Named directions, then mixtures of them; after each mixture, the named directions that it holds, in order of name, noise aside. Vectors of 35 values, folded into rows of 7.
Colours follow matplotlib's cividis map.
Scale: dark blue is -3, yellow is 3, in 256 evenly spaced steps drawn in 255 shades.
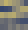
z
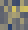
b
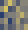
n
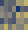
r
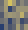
n, z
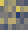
r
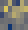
b, n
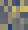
b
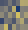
b, r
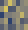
n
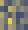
n, r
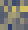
b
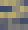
z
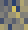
b, r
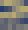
z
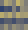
r, z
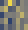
n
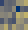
r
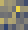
r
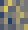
n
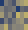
r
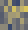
b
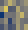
n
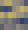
z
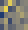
n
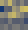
b, z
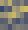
b, z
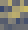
b, z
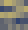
z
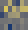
b, n
